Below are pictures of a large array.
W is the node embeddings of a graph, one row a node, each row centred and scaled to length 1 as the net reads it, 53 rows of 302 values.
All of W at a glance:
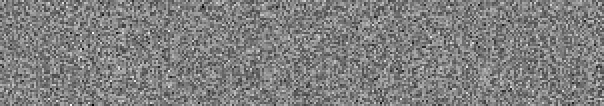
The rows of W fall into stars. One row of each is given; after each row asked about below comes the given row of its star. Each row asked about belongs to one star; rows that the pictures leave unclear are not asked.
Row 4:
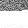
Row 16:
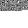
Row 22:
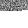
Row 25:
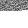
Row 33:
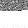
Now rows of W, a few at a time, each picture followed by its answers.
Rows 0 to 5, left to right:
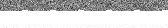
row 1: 16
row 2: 16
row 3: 4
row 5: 22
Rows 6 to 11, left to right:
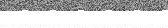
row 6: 16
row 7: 16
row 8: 22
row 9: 25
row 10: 22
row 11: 33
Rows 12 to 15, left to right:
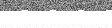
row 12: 25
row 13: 25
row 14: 16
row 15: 22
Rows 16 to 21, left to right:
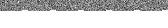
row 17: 4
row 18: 33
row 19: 33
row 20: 22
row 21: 33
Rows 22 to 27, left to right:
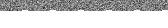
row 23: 16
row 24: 25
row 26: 4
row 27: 16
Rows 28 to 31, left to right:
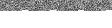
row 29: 33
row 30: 22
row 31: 25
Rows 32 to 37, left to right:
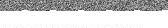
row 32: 4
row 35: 22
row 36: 22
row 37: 16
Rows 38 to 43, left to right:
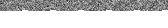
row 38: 16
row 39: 22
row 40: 25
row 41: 22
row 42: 22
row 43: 22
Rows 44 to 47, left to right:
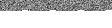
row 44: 16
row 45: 25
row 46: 25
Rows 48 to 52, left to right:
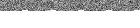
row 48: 33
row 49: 16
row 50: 4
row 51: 25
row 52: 16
